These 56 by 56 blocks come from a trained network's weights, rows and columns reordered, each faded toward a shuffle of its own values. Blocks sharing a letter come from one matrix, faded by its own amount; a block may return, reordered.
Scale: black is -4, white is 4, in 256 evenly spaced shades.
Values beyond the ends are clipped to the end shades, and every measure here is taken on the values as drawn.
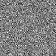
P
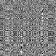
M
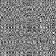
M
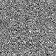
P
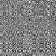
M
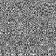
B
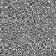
P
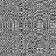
M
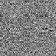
B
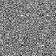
B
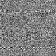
B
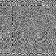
M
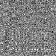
P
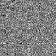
P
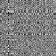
M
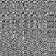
M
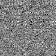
P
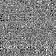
P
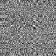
B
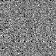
P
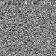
B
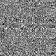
P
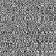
M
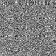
P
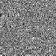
P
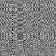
M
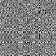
M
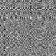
M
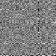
M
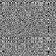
M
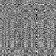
M
